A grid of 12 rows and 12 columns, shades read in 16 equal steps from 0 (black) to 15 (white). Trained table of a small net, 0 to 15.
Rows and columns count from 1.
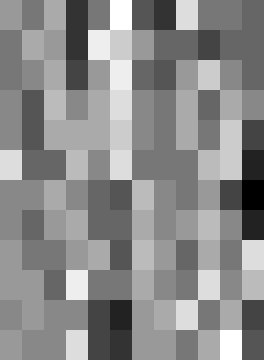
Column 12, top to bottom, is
6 6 6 8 4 2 0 2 13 11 4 5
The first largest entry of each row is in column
6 5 6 6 6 1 7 10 12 4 9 11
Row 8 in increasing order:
2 6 6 6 8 8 8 9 9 10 10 11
